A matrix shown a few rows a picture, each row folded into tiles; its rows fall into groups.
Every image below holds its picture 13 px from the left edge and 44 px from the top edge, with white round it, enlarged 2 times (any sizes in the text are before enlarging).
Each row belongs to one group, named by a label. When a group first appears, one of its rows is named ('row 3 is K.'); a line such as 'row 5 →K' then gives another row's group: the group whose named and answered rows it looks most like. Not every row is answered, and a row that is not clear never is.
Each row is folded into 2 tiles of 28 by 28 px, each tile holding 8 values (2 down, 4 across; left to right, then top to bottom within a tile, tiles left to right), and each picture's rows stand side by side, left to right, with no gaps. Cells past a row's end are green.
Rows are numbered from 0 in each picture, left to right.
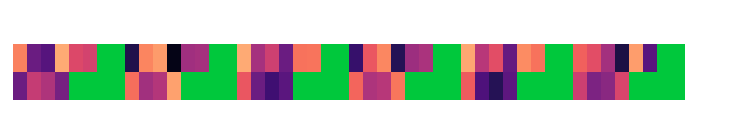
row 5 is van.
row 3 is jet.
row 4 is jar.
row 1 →jet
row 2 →jar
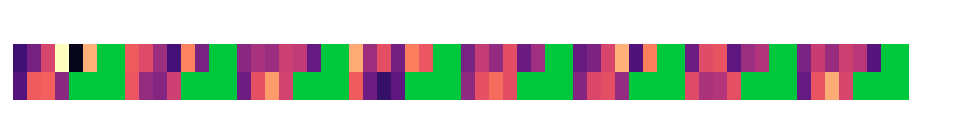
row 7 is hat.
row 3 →jar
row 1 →van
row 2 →hat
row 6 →jet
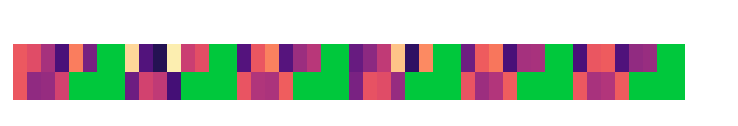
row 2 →jet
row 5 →jet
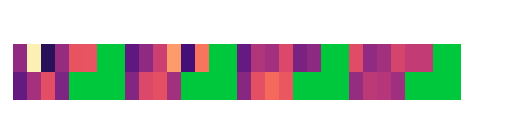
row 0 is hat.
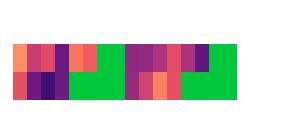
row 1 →hat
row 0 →jar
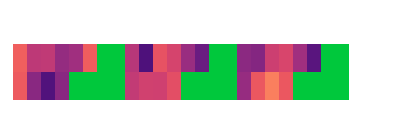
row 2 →hat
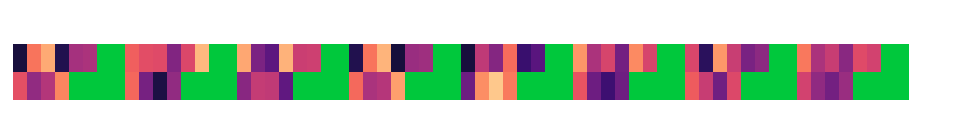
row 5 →jar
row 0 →jet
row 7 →jar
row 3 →jet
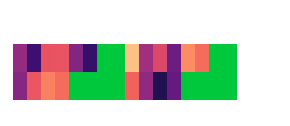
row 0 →hat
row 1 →jar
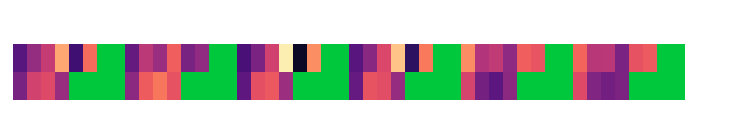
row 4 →jar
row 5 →jar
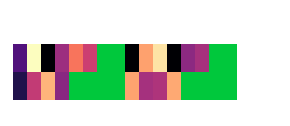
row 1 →jet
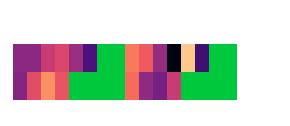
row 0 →hat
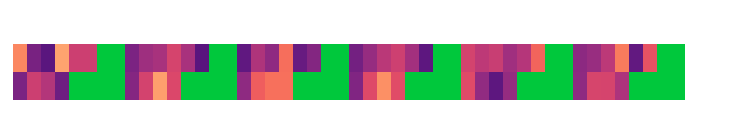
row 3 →hat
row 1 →hat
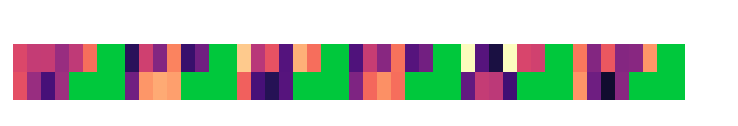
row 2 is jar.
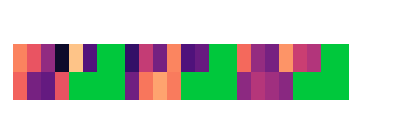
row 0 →van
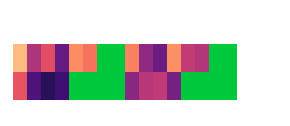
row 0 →jar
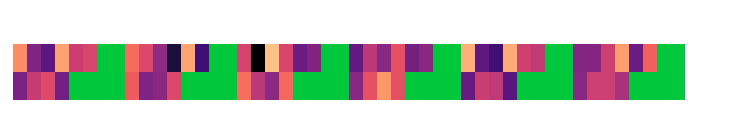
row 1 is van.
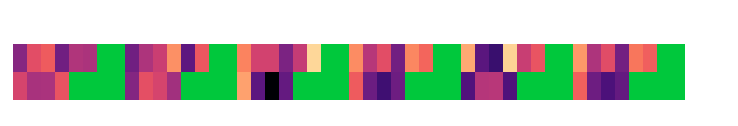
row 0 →jet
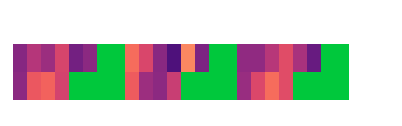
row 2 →hat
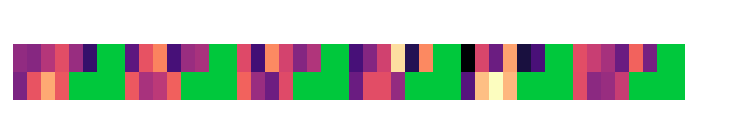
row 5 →van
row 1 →jet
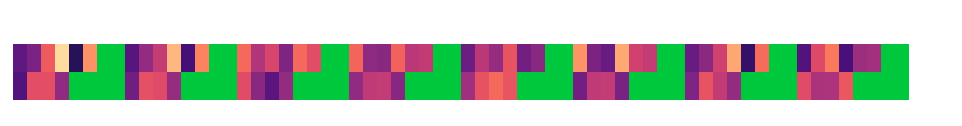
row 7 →jet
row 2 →jar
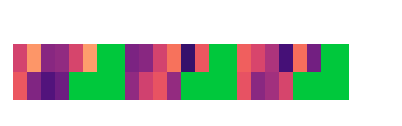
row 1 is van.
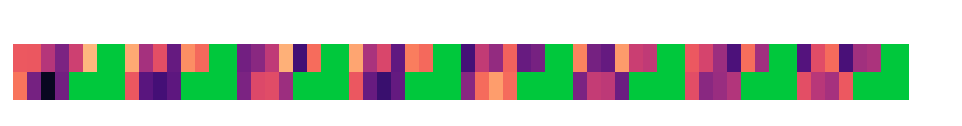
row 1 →jar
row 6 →van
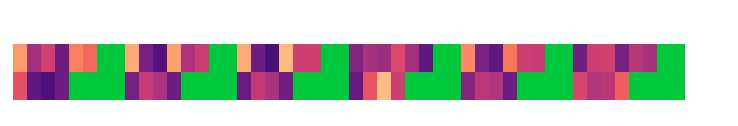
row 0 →jar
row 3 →hat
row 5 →jet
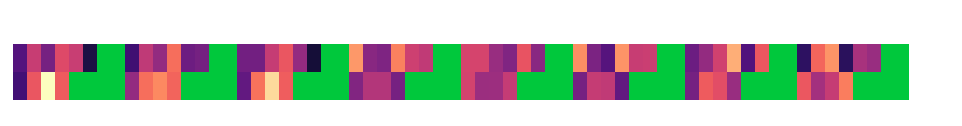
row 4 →van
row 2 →hat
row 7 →jet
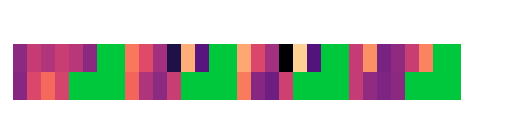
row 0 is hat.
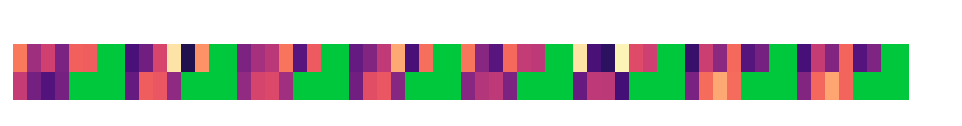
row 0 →jar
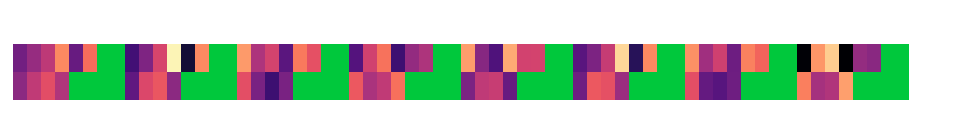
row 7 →jet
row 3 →jet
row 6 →jar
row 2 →jar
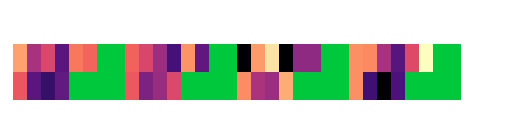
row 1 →van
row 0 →jar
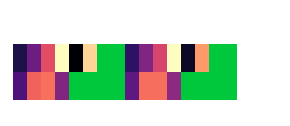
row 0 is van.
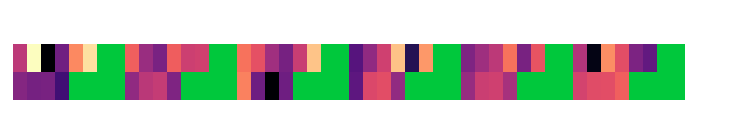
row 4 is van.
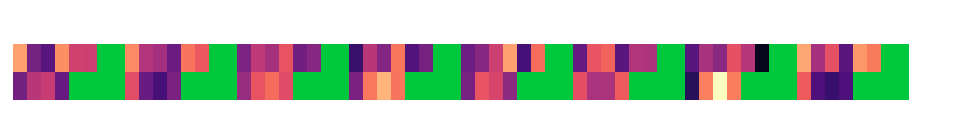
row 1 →jar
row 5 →jet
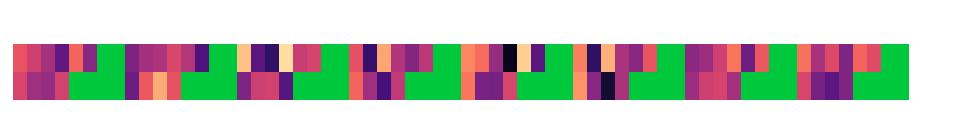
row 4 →van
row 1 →hat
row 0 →van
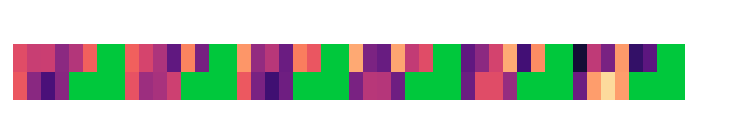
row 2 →jar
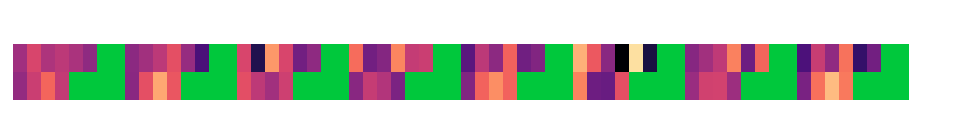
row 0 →hat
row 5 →van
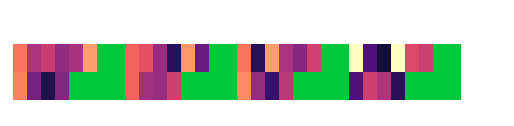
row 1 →van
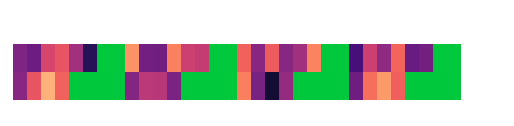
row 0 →hat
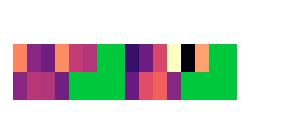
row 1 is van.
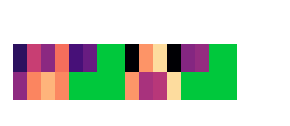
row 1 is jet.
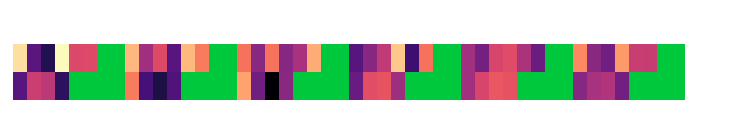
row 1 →jar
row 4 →hat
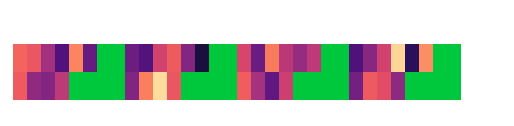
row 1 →hat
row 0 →van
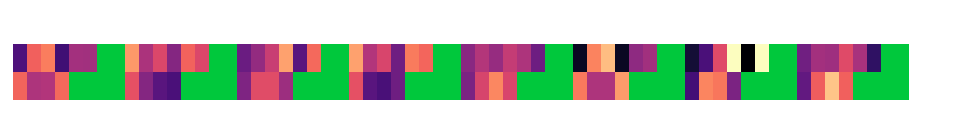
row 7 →hat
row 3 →jar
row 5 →jet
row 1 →jar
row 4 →hat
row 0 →jet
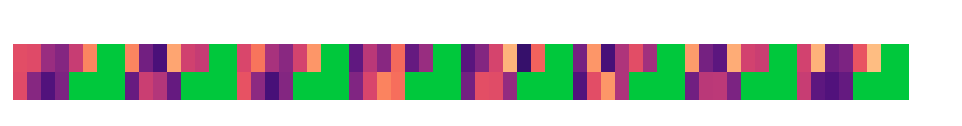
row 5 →hat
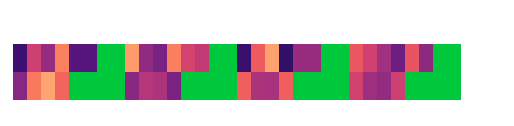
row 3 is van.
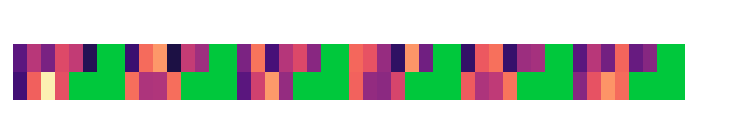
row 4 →jet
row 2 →hat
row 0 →hat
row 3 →van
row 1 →jet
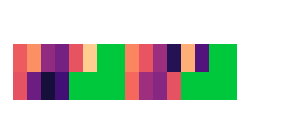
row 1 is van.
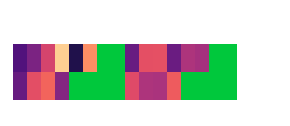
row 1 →jet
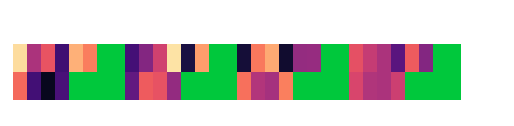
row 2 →jet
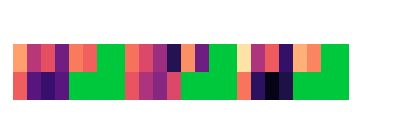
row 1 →van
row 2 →jar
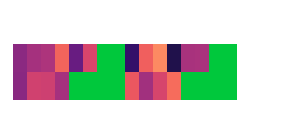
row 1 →jet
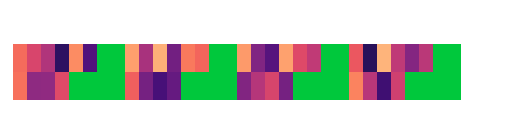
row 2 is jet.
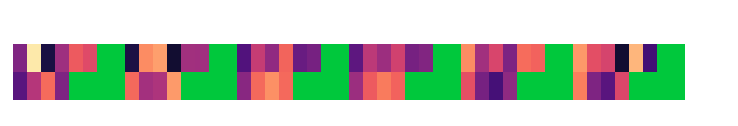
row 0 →hat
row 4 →jar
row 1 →jet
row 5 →van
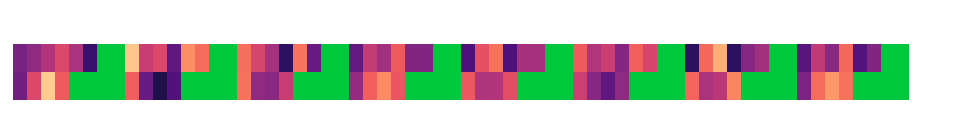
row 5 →jar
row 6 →jet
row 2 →van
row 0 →hat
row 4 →jet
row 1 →jar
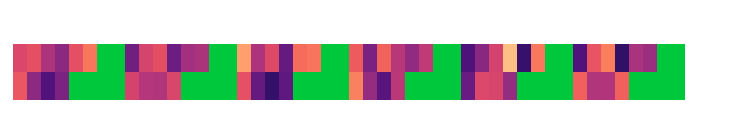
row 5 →jet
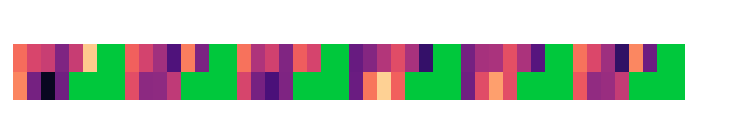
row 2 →jar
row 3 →hat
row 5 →van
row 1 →van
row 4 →hat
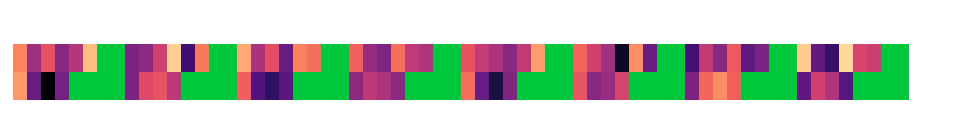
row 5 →van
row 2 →jar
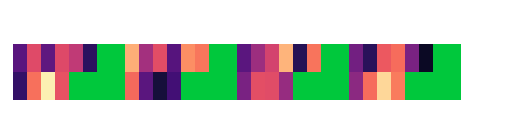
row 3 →hat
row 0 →hat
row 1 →jar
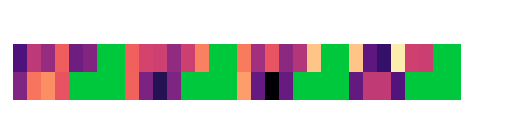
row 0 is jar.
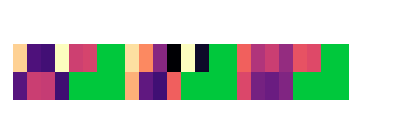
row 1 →van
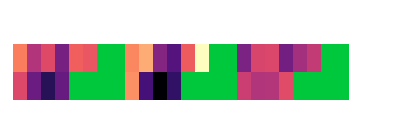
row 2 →jet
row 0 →jar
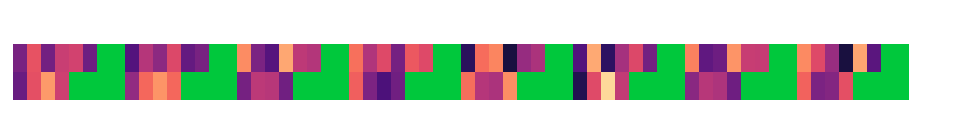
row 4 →jet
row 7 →van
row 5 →hat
